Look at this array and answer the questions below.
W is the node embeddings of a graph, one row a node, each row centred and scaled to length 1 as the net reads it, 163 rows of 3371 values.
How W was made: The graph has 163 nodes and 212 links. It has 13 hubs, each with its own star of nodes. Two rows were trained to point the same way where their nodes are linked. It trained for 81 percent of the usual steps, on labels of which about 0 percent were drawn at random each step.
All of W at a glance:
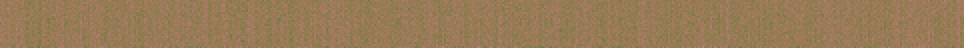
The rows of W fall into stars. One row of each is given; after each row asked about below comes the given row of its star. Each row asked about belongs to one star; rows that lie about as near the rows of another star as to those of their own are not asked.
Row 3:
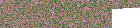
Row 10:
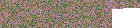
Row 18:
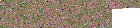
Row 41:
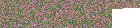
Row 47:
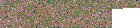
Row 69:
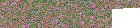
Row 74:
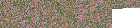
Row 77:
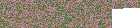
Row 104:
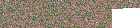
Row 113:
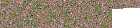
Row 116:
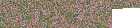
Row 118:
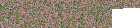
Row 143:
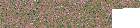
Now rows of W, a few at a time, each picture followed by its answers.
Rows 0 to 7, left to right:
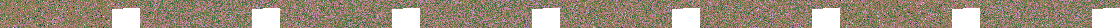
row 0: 18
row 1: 69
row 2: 3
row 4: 69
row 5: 41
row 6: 113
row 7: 74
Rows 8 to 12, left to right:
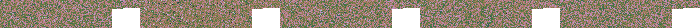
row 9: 143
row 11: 10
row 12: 104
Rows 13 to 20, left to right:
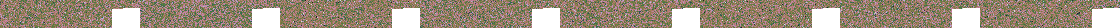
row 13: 69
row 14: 143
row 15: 77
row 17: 69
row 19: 3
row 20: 47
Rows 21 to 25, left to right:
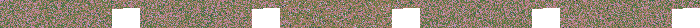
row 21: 104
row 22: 104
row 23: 69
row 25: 3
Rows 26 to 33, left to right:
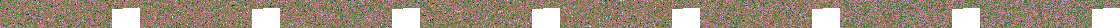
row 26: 143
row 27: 47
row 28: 3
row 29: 10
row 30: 74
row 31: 69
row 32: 10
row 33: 74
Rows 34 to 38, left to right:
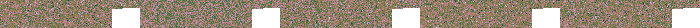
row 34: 3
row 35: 69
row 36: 41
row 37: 47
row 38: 69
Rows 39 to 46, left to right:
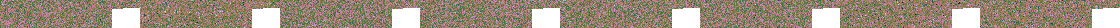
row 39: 69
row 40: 10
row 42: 104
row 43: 113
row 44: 118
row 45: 116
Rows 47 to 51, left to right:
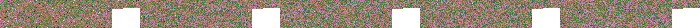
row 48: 116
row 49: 47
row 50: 18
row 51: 77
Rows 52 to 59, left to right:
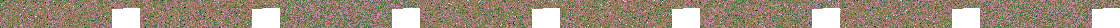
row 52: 18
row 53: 74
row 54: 18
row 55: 77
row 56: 118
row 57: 69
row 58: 74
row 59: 104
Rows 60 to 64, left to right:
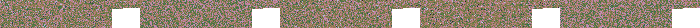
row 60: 41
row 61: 41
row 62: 41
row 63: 143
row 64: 143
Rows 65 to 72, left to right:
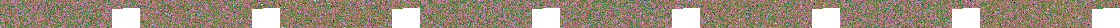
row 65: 10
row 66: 3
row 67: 143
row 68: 118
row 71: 118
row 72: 104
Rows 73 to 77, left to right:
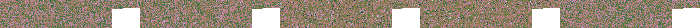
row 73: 3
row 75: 3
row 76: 116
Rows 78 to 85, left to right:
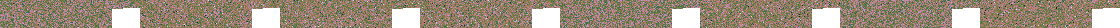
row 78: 10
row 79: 10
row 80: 74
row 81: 10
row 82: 74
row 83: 113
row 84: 10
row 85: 77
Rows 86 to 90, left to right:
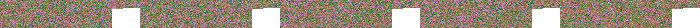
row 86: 104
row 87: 113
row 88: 69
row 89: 143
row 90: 3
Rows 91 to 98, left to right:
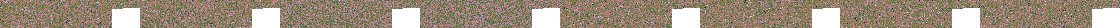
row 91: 3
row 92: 41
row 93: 10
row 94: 18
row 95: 143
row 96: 74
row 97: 47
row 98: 118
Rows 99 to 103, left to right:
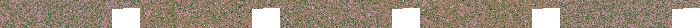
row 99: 10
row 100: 113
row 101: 41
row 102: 118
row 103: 116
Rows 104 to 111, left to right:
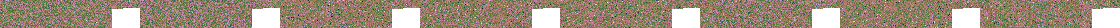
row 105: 41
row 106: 118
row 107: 116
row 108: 104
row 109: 41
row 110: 77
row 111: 10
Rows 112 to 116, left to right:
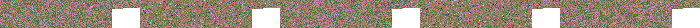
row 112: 41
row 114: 74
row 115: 143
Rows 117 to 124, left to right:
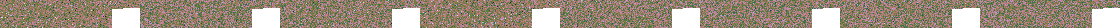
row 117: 116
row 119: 113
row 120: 113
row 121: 41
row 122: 47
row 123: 77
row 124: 47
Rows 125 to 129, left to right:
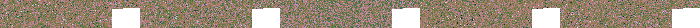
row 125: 116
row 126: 69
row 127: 3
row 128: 18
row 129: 104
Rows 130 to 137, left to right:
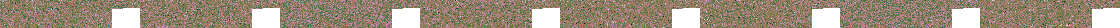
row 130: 3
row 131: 3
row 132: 104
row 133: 143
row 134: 18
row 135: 116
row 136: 77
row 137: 77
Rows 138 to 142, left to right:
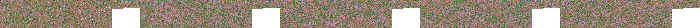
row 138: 113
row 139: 104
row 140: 116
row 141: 118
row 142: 116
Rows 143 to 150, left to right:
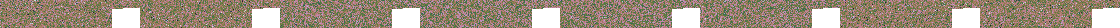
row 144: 118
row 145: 41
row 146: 113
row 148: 47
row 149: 118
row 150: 47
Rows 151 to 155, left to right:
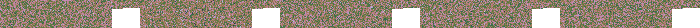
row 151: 10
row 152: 41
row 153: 104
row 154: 10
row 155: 10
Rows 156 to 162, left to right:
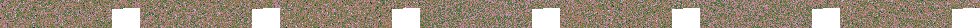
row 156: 69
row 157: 69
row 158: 113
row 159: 41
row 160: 3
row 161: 3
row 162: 41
